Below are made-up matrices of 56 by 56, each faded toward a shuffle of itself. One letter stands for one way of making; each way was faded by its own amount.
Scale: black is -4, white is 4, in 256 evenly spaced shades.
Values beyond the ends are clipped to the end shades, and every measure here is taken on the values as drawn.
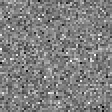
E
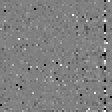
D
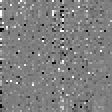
D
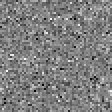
E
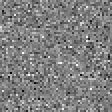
E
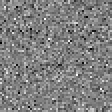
E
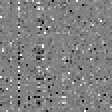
D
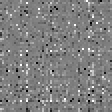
D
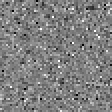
E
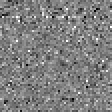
E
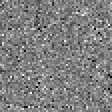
E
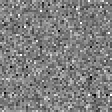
E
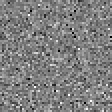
E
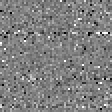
E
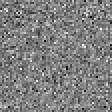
E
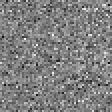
E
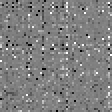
D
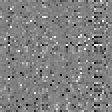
D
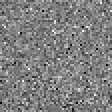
E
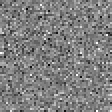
E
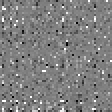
D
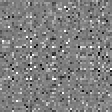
D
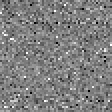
E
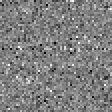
E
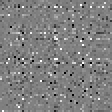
D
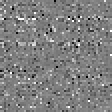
D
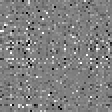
D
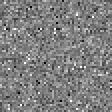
E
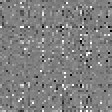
D
